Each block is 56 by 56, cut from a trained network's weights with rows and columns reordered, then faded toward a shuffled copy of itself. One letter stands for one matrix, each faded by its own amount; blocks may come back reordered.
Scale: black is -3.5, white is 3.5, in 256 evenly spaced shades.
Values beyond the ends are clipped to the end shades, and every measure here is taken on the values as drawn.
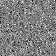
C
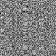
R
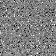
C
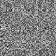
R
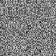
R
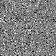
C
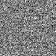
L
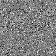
C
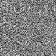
L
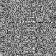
R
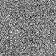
L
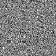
L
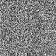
L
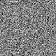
L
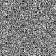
L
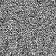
L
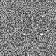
R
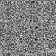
R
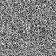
L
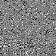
C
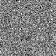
L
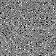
C
